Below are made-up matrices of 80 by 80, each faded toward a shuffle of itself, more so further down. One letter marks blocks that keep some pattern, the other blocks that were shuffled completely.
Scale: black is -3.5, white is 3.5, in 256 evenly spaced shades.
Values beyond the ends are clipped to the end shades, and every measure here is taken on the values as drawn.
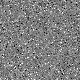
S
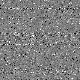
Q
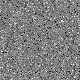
S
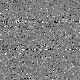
Q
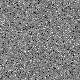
S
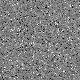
S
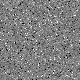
S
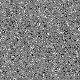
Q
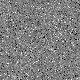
S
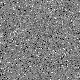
S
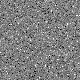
S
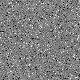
S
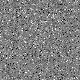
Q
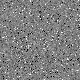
S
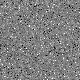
S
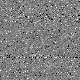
Q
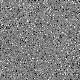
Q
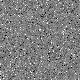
S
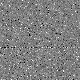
Q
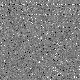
Q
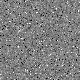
S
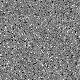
S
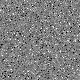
S
